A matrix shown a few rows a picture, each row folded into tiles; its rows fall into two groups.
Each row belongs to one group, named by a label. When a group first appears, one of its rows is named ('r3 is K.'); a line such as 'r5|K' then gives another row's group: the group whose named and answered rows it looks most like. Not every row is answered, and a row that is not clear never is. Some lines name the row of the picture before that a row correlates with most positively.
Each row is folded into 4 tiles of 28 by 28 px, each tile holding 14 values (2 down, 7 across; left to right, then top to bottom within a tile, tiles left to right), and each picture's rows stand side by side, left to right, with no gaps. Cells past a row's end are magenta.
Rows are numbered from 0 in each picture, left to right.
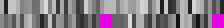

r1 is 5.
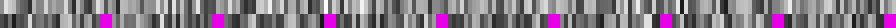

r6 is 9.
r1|5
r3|5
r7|9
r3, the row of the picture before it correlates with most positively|1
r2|9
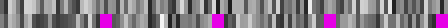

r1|5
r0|5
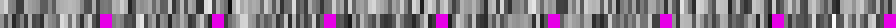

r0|9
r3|9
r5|5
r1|9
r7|9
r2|5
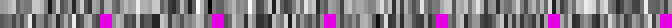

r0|9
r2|5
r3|5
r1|5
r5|5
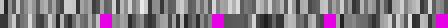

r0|5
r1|5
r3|9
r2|9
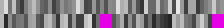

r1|9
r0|9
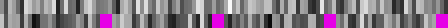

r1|5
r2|9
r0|5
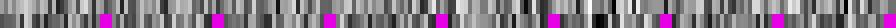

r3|9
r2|9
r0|5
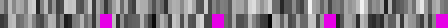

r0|5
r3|5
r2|5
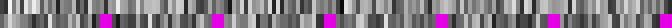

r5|9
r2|5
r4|9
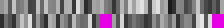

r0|9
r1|5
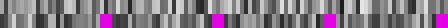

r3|5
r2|9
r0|5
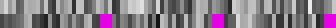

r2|5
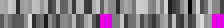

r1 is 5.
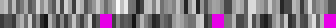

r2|5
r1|9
